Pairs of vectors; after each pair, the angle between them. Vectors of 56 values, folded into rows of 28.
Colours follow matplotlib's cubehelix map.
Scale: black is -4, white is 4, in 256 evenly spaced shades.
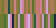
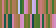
partly opposed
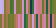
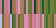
orthogonal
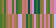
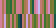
nearly opposite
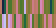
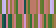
nearly opposite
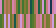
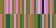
partly opposed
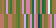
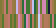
nearly opposite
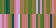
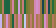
partly aligned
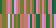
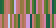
nearly parallel
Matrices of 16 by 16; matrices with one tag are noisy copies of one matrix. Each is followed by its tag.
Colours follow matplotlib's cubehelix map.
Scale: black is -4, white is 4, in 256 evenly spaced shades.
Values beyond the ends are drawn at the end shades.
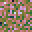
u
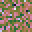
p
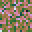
p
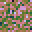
u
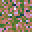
p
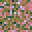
u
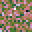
p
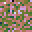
u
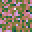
p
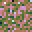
u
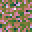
p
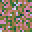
p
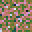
p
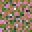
p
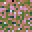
u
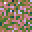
u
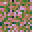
u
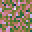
p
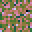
p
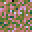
u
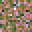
p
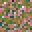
u
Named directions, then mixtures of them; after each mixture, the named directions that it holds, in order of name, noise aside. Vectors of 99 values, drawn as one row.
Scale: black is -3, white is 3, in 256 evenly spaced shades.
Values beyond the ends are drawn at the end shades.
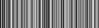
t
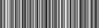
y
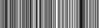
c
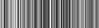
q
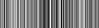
q, t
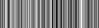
c, t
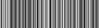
q, t, y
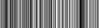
c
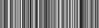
c, q, y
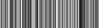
c, t, y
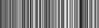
c, t, y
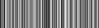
t, y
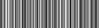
y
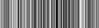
c, q, y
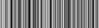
t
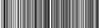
q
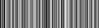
t, y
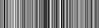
q, t, y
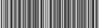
t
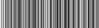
c, t, y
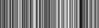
c, t, y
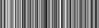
q, y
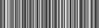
y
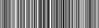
q, t, y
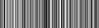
q, t, y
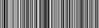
c, q, t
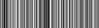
c, q, t
